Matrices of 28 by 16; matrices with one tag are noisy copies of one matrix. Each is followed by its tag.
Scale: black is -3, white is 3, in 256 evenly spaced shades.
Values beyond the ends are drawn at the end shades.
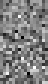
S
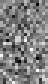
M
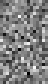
S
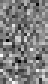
M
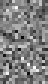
S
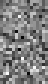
S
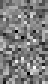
S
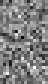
S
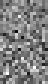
S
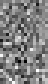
M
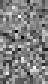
S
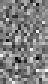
M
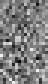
M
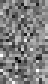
M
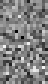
S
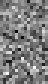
S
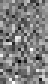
M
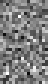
S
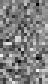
M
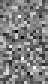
S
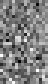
M
